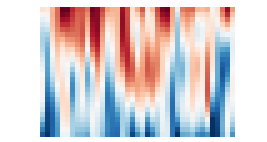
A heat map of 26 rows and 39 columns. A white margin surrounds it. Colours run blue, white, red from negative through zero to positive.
The field climbs toward the top. The ninth with the highest average is the top left. The grain runs up and down.
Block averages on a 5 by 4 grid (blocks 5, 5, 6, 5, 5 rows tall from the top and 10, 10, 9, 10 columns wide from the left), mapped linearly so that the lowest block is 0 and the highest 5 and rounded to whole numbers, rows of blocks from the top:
5544 / 3432 / 2332 / 1122 / 0000
